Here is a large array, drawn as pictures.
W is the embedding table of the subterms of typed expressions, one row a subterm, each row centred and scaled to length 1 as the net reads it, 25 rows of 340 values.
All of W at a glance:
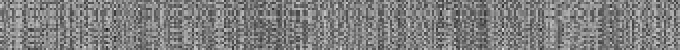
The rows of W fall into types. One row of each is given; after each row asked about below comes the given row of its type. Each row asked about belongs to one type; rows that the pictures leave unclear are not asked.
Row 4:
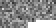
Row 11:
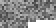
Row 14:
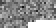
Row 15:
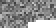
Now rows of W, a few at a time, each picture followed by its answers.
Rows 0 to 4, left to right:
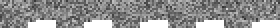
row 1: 14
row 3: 11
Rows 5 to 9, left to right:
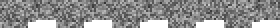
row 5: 15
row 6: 15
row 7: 15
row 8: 4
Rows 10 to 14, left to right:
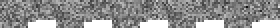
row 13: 11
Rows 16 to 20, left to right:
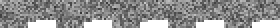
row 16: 11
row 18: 15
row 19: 11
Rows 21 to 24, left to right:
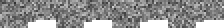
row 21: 15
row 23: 11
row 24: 4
